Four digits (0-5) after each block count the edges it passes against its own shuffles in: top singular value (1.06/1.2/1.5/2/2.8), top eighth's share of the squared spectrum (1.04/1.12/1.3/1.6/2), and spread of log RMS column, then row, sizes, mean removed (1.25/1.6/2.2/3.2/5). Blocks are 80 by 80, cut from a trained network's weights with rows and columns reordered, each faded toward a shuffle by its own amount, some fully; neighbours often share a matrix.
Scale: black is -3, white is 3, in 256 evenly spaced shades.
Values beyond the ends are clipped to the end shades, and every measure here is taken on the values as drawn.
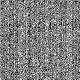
3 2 0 2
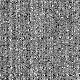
3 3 0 2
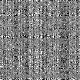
4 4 1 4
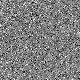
0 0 0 0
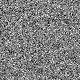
0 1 0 0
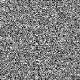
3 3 1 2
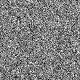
2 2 0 0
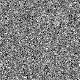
2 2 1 1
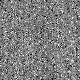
1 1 0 0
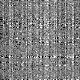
4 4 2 4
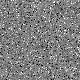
0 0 0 0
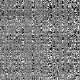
3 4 4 0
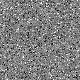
0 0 0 0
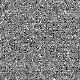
2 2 2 0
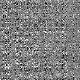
3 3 4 1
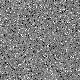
0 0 0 0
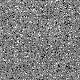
0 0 0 0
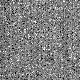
2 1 0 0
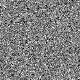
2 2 0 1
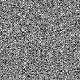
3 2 1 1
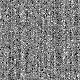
3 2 0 1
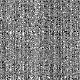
4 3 1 3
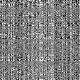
4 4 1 4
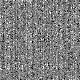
3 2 0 2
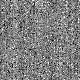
2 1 0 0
